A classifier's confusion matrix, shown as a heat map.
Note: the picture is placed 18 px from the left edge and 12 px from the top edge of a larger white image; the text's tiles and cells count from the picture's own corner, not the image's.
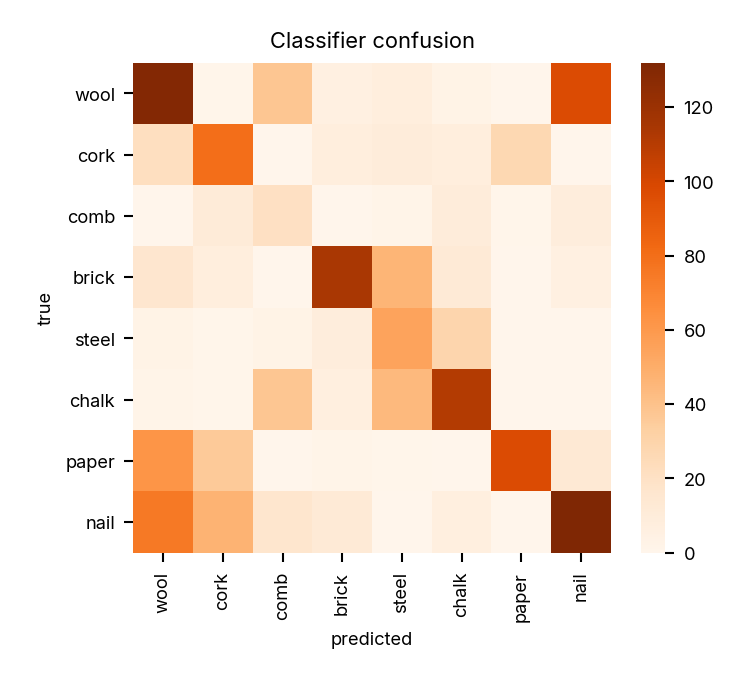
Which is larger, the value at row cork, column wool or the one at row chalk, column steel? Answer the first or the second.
the second
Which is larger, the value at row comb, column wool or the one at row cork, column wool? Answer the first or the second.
the second
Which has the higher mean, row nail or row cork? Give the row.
nail
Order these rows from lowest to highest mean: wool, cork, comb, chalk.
comb, cork, chalk, wool
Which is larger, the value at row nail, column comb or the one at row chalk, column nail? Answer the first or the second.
the first
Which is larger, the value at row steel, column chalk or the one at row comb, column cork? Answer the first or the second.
the first
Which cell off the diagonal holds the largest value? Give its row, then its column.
wool, nail
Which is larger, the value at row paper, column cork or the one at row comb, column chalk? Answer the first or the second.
the first
